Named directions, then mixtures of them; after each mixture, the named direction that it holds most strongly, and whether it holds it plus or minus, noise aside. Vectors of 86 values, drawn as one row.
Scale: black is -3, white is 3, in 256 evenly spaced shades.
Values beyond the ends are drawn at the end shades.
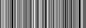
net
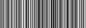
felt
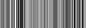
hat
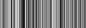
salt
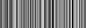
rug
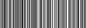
felt, minus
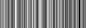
net, plus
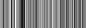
salt, plus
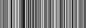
salt, plus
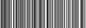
net, minus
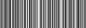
felt, minus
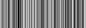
rug, minus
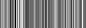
hat, minus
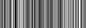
hat, minus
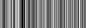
salt, plus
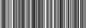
net, minus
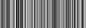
hat, plus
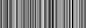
rug, plus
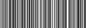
felt, minus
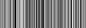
hat, minus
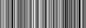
net, plus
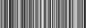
felt, minus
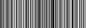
felt, plus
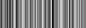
rug, plus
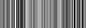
hat, plus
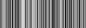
salt, minus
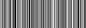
felt, minus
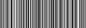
felt, plus
